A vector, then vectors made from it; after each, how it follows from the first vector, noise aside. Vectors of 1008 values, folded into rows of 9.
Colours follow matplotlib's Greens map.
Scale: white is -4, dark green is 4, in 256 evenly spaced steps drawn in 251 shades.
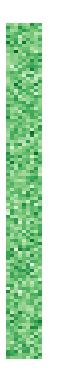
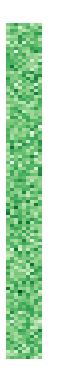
negated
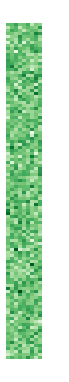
negated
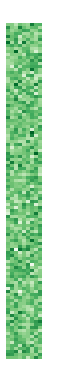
copied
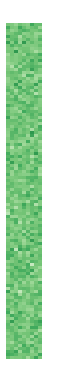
shrunk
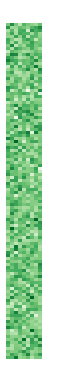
reversed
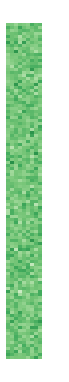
shrunk
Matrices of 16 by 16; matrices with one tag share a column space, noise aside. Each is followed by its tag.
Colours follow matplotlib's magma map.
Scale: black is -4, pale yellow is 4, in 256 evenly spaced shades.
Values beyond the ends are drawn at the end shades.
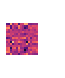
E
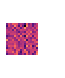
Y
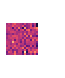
Y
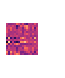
E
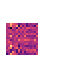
Y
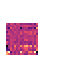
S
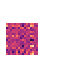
Y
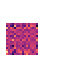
Y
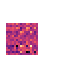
S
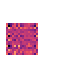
Y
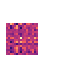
E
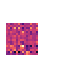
S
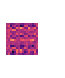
Y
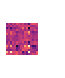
S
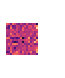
E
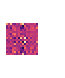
E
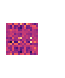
E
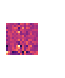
S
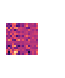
Y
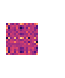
E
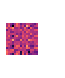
Y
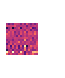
S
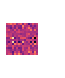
E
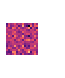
Y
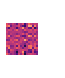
Y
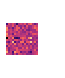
E
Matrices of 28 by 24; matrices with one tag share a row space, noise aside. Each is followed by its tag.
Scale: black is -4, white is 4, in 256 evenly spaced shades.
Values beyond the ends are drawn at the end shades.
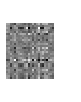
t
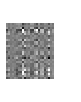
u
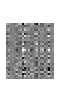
u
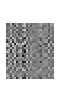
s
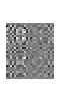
s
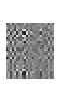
s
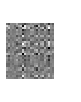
u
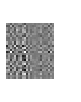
s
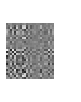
s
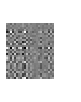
s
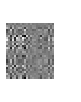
s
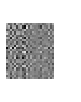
s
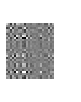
s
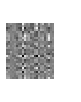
u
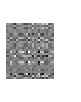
t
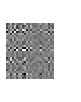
s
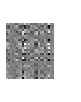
u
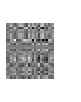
t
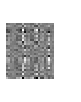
u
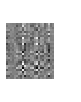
u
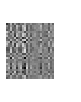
s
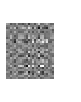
t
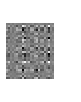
u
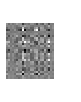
u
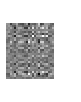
t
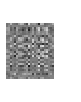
t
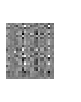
u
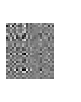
s
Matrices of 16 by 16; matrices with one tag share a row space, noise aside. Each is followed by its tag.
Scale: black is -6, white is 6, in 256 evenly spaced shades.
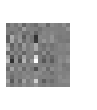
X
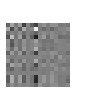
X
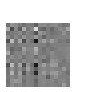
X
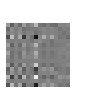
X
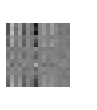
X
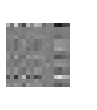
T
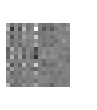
X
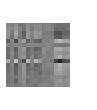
T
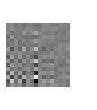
X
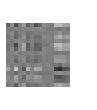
T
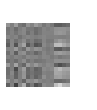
T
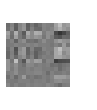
T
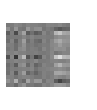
T
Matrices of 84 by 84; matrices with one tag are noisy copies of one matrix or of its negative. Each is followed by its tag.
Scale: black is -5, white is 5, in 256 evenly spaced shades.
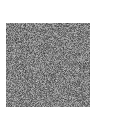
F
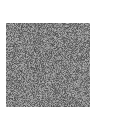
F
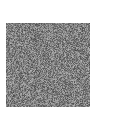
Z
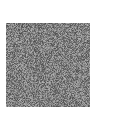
F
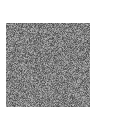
F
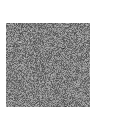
F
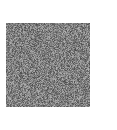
Z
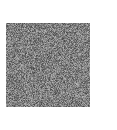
F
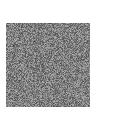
F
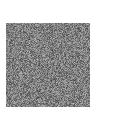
Z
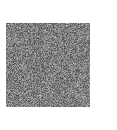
F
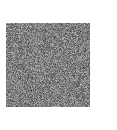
F
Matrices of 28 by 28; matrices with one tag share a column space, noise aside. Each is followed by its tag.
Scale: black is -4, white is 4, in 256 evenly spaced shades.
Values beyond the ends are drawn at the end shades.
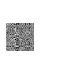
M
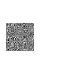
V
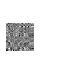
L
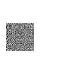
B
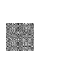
M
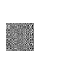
B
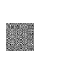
B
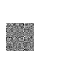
V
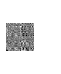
L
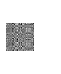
M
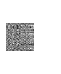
B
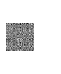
M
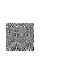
L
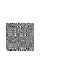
L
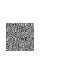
V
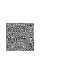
V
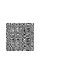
M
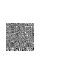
L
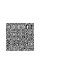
B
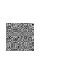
V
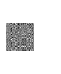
M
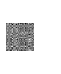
M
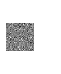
V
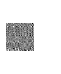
L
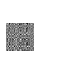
M
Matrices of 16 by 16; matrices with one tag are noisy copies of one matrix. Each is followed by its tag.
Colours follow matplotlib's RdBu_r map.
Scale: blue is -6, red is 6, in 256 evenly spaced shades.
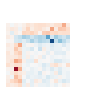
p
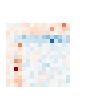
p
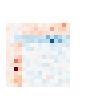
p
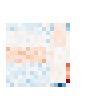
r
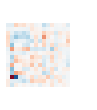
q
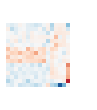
r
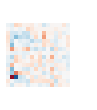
q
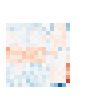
r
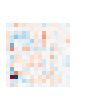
q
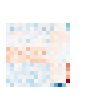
r
